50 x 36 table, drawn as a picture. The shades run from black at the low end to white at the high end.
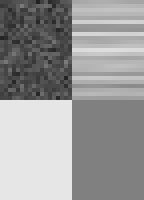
It is made of 2 by 2 panels. Panel 1,1: low, fine-grained. Panel 1,2: high, streaked across. Panel 2,1: very high, flat. Panel 2,2: middling, flat.
